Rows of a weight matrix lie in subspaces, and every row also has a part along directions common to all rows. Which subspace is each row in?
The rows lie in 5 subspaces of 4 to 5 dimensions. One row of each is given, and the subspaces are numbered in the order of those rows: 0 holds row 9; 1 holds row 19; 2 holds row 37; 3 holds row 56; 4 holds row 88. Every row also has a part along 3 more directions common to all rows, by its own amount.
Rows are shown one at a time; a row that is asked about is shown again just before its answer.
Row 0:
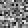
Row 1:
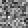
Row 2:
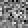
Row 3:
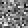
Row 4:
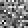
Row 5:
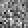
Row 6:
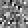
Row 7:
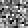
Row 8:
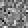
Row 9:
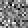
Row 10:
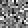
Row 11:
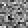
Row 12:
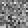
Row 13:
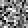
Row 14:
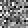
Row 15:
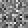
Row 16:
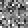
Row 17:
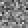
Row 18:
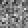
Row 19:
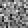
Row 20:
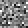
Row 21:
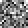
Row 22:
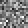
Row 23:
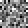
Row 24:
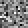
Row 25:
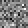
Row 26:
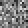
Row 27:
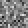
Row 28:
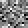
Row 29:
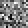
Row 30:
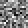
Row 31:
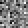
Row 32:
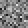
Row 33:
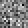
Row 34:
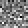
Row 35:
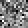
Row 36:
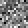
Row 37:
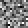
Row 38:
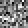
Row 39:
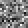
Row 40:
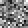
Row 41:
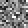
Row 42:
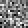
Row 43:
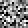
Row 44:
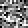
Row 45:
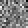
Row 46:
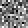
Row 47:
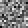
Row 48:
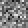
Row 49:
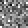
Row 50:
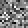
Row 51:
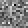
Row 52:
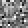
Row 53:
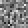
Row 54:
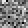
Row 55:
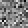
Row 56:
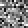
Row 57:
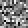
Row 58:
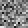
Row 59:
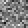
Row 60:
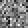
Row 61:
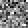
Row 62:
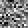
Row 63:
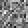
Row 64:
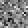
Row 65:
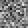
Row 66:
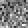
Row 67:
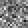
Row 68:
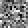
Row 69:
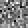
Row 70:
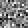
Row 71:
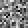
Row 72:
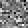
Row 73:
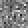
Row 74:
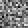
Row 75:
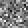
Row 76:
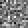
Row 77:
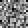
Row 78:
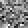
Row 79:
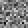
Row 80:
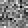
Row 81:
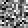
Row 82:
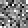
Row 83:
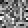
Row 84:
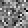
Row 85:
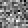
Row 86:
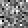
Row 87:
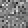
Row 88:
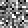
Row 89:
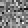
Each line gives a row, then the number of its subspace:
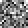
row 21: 3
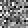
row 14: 0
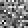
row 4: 3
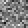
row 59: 4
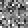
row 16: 0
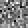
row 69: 2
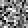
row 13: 3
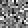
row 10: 4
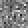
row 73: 2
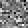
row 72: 3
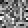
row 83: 4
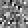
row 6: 2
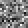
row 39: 2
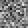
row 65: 2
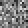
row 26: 4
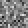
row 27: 1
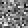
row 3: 0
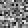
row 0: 4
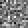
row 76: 2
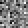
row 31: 2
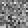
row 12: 1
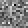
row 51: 2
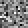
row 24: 1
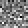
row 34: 3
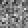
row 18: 4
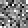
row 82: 0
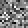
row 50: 0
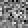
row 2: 4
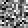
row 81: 4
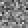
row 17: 4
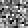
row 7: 2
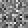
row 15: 3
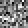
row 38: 4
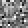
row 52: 1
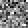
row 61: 1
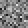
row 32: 3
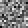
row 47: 0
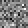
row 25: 2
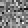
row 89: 4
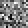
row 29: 1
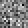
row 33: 0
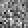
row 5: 0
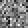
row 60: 0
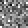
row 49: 0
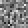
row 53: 2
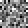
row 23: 0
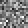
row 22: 4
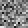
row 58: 1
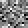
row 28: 2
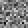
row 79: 4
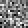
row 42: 0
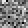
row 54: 1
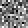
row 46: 1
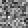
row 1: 1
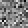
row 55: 3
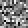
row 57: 1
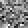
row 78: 2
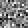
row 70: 2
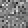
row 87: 1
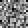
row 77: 0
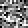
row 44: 3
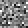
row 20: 2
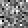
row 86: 1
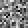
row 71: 2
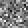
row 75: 3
